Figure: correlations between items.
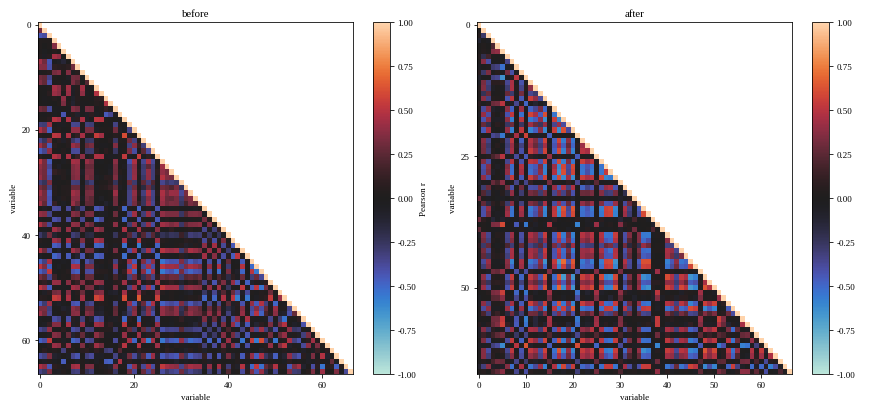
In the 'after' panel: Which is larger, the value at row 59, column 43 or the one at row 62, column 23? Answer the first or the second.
the second
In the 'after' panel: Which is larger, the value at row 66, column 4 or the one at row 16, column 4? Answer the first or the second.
the first
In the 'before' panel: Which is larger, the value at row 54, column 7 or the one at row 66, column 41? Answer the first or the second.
the first
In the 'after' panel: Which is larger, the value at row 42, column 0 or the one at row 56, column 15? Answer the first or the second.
the second
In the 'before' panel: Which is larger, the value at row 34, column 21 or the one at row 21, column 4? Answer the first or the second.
the second
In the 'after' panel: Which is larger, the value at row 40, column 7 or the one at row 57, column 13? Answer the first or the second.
the first
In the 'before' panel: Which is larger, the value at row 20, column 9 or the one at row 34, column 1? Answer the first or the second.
the second
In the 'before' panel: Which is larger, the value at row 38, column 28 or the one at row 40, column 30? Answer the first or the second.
the first
